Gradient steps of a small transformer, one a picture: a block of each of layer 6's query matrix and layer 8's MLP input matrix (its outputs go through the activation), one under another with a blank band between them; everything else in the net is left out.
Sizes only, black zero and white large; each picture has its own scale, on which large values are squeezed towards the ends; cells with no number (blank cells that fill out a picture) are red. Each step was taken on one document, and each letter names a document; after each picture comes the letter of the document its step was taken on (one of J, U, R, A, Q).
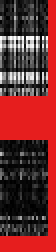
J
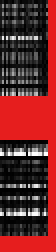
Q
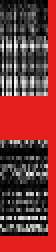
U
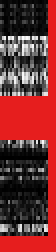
U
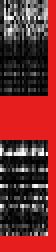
J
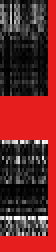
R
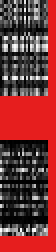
J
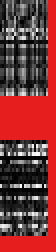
Q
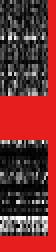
R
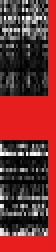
J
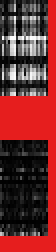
J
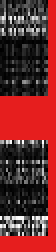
R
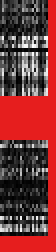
U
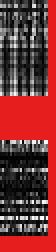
U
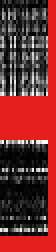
U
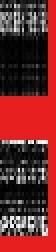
R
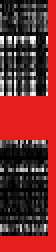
U
